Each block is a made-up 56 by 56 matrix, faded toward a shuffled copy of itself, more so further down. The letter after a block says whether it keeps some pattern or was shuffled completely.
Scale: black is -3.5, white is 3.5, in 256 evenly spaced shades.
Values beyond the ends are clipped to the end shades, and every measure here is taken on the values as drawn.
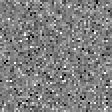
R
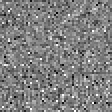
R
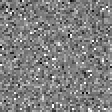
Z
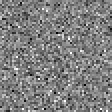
Z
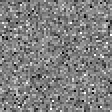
Z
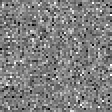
R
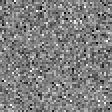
R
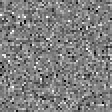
Z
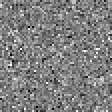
R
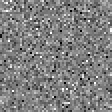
Z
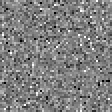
Z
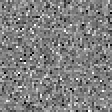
R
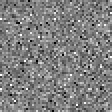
R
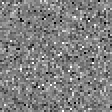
R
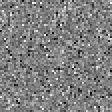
R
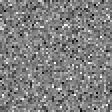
R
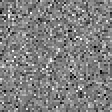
R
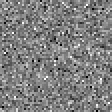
Z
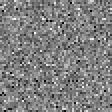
Z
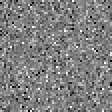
R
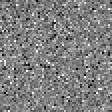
R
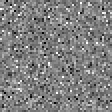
R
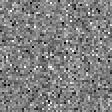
Z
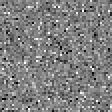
R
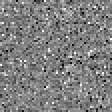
R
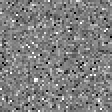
Z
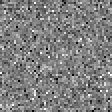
Z
